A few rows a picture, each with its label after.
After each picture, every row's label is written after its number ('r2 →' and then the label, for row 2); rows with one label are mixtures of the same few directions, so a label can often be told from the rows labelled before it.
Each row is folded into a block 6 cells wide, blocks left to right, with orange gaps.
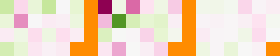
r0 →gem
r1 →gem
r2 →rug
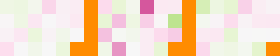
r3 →gem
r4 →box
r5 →gem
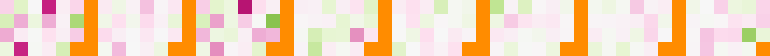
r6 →box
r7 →box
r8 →box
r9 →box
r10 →gem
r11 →gem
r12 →rug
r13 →box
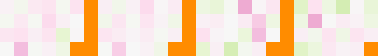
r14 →box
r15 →box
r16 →rug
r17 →gem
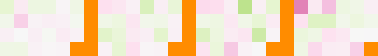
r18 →gem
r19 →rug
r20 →rug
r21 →gem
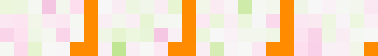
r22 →rug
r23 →box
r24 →box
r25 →rug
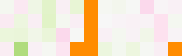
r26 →box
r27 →rug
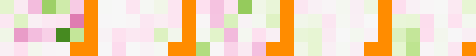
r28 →box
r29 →box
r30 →gem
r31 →rug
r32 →rug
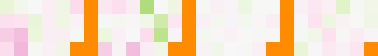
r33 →rug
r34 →rug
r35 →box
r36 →gem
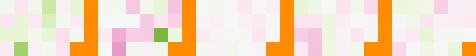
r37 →box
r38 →box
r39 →rug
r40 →rug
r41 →gem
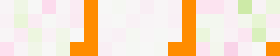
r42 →gem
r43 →gem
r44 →rug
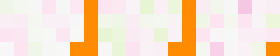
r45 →rug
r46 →rug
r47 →box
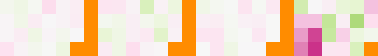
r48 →gem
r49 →rug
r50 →rug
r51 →rug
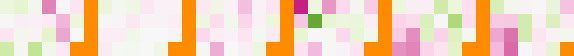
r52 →rug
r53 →gem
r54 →box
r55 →gem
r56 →rug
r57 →rug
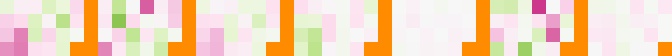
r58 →rug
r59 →gem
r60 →rug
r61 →rug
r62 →gem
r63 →rug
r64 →rug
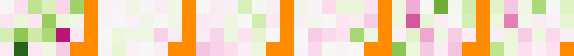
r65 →box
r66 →box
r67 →rug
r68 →box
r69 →gem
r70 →gem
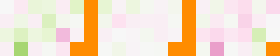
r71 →box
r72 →gem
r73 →box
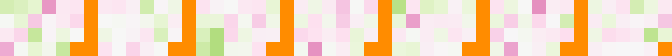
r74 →gem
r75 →rug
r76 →rug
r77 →box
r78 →gem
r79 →box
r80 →box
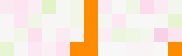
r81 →gem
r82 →box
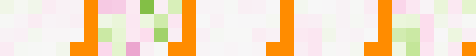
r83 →gem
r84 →rug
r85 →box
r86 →rug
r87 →rug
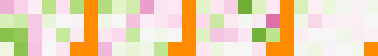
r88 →rug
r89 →gem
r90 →box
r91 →gem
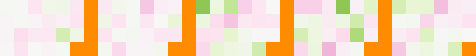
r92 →box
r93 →box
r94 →gem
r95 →rug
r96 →gem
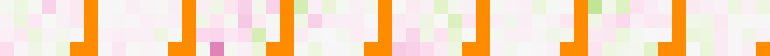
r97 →gem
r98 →box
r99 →box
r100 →gem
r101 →rug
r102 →box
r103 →gem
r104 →rug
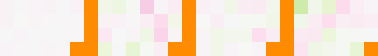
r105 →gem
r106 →rug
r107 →box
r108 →gem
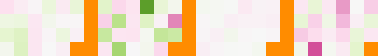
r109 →rug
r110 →box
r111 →gem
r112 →box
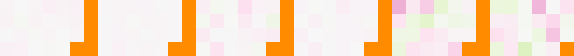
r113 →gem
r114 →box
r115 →box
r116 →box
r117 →gem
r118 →rug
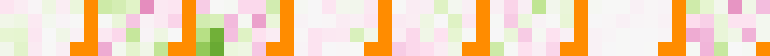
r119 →rug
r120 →gem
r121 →rug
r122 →box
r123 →rug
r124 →gem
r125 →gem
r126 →rug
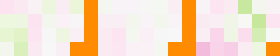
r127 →rug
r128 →rug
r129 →rug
